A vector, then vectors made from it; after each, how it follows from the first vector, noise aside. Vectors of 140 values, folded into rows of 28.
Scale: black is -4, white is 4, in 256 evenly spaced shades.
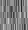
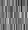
sign-scrambled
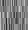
reversed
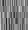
reversed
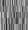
reversed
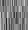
reversed
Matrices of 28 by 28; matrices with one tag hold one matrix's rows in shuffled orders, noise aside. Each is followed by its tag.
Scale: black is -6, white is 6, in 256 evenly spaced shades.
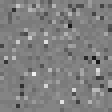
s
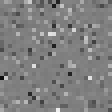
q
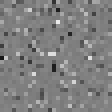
q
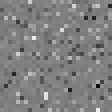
s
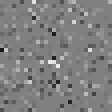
q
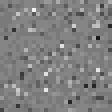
s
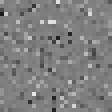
q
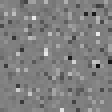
s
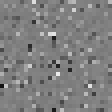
q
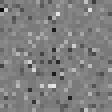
q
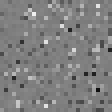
s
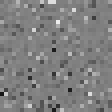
q
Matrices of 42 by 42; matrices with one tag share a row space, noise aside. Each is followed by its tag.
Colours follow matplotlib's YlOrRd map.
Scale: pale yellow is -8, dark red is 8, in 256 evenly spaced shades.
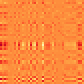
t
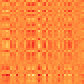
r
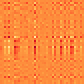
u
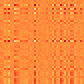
u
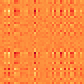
u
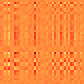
u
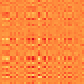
r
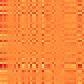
t
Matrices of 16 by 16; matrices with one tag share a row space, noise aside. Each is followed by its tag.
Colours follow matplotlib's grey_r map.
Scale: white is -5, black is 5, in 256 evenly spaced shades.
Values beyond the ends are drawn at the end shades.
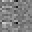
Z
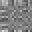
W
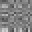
W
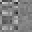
Z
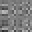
W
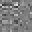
Z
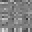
W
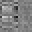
Z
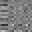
W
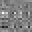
W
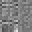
Z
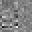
Z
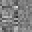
Z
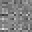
W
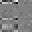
Z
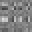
W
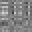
W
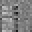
Z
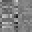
Z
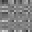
W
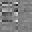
Z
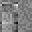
Z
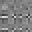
W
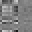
Z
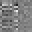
Z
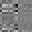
Z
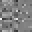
Z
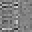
Z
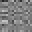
W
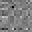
W
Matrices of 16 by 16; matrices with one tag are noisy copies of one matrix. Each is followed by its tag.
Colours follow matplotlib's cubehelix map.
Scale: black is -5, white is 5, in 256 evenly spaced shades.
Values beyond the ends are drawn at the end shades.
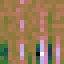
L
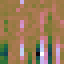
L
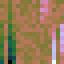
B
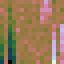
B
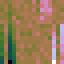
B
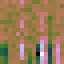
L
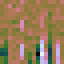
L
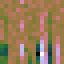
L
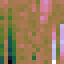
B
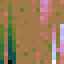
B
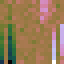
B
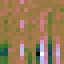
L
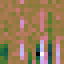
L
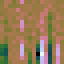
L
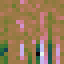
L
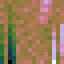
B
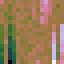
B
